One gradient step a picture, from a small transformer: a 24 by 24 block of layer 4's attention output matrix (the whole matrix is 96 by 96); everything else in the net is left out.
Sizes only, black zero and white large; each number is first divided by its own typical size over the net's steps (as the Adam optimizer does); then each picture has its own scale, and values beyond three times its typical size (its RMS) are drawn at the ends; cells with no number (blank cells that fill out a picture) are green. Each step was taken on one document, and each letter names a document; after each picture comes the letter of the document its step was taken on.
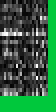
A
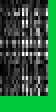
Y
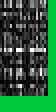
A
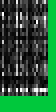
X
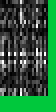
X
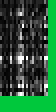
Y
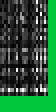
X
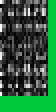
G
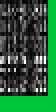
X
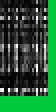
X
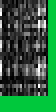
G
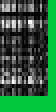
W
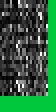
Y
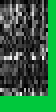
A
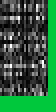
A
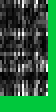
Y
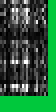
X
